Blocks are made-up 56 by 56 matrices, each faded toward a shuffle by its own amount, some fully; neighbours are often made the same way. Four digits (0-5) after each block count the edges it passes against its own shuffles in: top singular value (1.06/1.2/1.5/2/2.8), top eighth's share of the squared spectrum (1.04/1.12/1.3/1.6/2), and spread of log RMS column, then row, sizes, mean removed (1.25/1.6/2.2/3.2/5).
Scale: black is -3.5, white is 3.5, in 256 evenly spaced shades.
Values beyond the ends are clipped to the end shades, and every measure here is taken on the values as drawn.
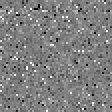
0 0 0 0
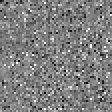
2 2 0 0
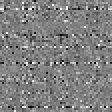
3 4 1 3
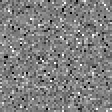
0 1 0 0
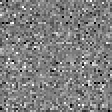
2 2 1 2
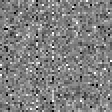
2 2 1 0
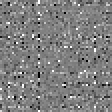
2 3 2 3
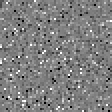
0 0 0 0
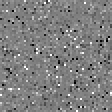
0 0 0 0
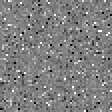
0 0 0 0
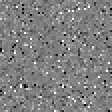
1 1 1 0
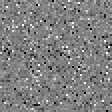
0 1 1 0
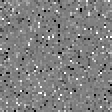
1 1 0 0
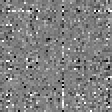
2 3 2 2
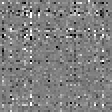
2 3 3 3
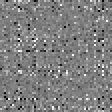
2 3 2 2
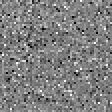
2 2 0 0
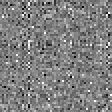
4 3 2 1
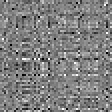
4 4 3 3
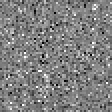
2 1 1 0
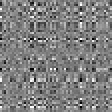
5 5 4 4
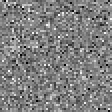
2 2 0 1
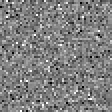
1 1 0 0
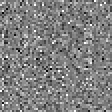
3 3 1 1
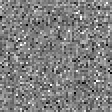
1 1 0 0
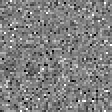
2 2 0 1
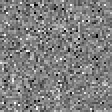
2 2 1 0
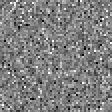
1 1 0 0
